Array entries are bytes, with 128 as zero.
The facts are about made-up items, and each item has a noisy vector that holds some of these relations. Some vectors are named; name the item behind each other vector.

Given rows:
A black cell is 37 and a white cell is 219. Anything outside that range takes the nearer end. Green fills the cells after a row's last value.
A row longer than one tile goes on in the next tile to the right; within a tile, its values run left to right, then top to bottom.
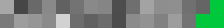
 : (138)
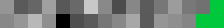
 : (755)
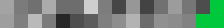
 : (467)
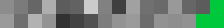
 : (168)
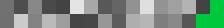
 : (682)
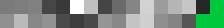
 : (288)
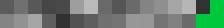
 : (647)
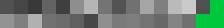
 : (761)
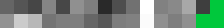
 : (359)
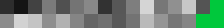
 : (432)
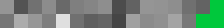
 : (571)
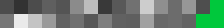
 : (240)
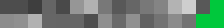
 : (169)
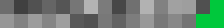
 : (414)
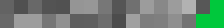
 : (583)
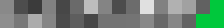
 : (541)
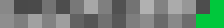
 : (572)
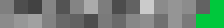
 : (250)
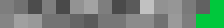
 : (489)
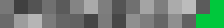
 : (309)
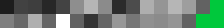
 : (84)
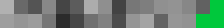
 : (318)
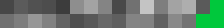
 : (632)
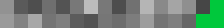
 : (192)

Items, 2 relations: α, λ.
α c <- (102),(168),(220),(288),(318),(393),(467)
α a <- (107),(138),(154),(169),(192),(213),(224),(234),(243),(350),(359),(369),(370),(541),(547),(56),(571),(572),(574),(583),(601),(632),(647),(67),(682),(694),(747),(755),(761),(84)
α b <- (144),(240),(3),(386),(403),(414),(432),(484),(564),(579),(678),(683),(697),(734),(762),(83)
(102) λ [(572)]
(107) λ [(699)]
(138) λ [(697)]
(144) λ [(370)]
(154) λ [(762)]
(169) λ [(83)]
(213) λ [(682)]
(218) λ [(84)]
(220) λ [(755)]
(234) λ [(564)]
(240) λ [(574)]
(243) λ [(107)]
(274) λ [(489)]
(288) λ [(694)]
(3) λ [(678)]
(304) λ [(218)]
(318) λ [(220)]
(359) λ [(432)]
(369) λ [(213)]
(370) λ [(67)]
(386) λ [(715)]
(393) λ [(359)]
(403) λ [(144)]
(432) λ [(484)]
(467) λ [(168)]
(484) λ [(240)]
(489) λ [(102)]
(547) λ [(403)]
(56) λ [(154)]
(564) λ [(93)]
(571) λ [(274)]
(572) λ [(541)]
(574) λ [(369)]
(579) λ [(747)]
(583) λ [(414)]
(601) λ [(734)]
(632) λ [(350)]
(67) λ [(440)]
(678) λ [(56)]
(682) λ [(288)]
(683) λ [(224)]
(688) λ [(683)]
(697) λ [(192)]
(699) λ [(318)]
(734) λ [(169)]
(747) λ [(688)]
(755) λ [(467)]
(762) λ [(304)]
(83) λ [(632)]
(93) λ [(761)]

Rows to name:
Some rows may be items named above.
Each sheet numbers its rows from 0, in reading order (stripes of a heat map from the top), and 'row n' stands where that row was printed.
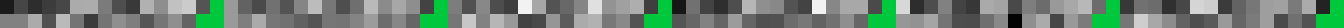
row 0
(762)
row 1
(192)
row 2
(682)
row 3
(154)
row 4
(107)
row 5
(369)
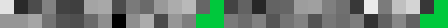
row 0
(107)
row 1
(678)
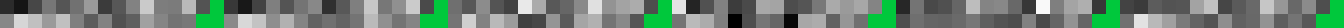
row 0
(484)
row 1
(432)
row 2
(682)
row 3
(243)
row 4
(3)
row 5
(574)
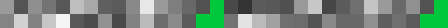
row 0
(213)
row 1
(574)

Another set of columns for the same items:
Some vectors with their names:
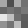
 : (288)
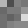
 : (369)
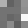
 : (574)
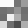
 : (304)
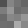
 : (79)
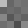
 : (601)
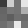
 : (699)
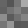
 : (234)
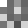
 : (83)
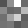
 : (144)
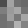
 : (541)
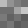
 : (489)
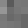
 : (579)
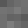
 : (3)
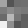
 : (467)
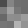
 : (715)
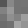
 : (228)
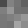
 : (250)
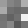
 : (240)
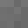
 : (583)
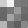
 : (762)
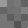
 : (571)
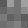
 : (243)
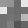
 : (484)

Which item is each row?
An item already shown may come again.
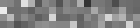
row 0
(432)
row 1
(369)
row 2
(318)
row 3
(761)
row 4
(694)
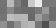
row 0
(84)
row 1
(762)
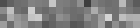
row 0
(168)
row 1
(359)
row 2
(393)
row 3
(761)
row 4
(84)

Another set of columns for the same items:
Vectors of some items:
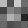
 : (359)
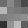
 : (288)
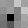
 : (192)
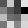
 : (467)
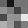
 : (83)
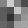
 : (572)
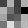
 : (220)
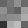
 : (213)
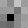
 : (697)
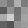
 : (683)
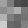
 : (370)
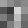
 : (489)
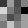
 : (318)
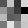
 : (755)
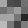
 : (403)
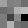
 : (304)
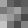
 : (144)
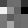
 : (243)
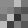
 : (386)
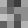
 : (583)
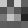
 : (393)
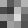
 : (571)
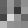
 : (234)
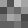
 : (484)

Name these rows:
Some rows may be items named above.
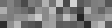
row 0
(288)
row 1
(224)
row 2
(393)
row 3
(682)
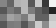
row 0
(240)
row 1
(168)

